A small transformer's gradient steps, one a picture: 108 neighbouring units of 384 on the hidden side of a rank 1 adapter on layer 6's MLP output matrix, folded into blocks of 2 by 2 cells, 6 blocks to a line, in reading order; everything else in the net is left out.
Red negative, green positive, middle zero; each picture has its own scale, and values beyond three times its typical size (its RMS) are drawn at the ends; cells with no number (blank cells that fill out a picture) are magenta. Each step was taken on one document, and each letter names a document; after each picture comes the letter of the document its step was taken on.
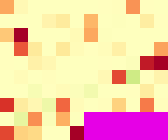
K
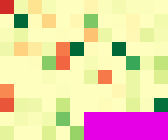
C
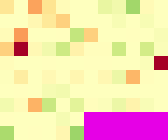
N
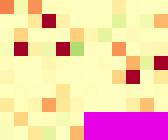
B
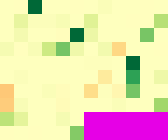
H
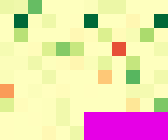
C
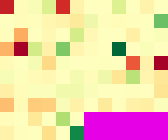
B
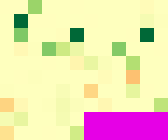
H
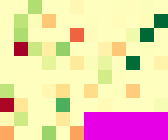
H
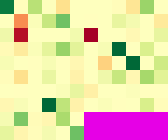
B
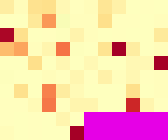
N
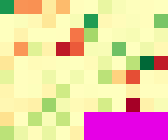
B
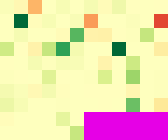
C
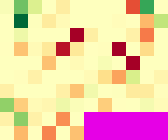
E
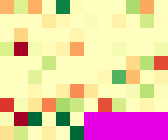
K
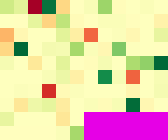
N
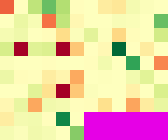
B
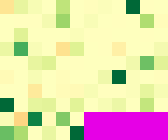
K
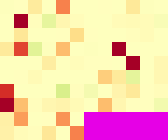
E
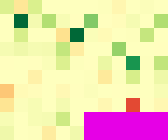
C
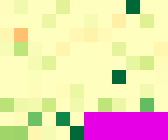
K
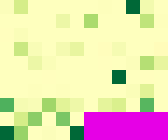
K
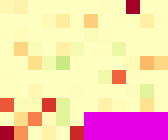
K
